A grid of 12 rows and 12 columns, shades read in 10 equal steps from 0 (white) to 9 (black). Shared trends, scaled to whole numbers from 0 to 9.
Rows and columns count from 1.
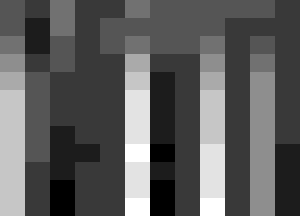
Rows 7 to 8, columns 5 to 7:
7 1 8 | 7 1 8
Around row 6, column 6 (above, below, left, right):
2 1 7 8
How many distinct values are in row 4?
5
